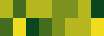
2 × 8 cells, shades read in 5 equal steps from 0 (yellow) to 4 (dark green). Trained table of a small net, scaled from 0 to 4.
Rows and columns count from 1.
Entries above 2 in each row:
2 3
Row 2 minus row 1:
2 -3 3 2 0 -1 0 -4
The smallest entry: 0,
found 2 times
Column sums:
4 3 5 4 4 3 2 4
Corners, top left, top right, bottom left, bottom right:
1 4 3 0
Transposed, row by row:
1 3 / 3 0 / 1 4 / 1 3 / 2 2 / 2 1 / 1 1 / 4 0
